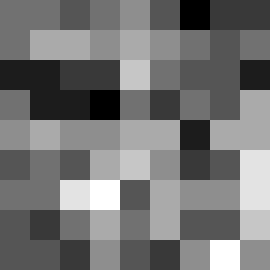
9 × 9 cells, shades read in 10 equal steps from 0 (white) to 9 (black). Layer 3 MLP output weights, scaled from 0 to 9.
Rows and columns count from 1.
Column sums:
50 50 47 39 36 42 54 44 34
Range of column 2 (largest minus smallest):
5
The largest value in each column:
8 8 8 9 6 7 9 7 8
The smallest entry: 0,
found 2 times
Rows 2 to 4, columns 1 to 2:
5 3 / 8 8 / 5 8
